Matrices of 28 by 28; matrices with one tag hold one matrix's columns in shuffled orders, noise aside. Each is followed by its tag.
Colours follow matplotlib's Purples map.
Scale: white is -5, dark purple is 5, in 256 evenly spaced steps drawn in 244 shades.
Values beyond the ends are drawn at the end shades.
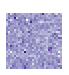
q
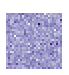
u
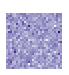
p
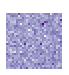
u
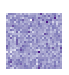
q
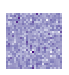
q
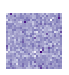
q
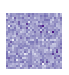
p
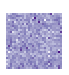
q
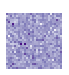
u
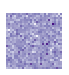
u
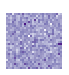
u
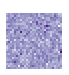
p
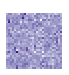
q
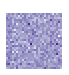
u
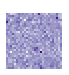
q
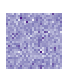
q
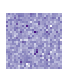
p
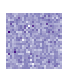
p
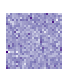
q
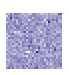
q
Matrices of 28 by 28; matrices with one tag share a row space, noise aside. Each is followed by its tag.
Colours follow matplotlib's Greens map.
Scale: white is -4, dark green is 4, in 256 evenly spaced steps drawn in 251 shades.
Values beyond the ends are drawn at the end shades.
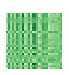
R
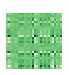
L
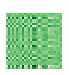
R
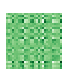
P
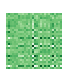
L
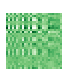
R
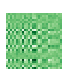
R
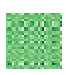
P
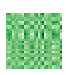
P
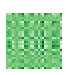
P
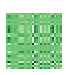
L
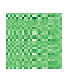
R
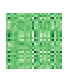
L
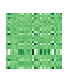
L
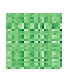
P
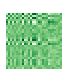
R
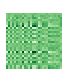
R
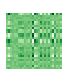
L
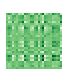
P
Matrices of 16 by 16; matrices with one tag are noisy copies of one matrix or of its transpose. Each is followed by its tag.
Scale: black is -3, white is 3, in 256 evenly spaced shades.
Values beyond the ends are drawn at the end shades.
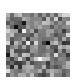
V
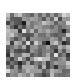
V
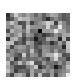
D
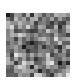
D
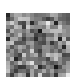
D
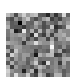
V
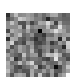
D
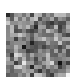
D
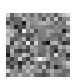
V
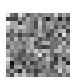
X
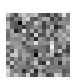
V
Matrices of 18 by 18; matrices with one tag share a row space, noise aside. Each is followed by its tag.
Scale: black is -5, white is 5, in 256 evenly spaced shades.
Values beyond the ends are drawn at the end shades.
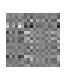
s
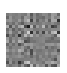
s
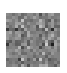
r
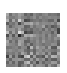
s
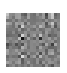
r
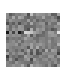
s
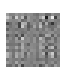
r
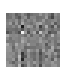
r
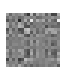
s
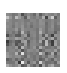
r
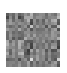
s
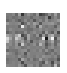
r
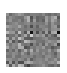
s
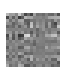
s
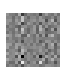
r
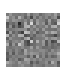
s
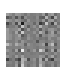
r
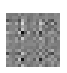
r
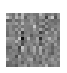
r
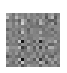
r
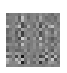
r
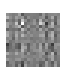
r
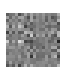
s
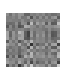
s
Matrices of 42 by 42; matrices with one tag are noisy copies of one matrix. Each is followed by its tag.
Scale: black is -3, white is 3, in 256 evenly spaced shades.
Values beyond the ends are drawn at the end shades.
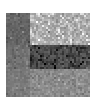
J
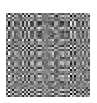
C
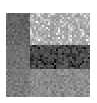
J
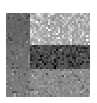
J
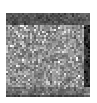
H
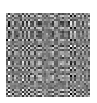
C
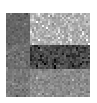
J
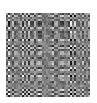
C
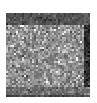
H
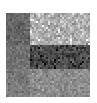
J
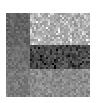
J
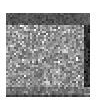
H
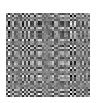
C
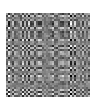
C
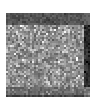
H
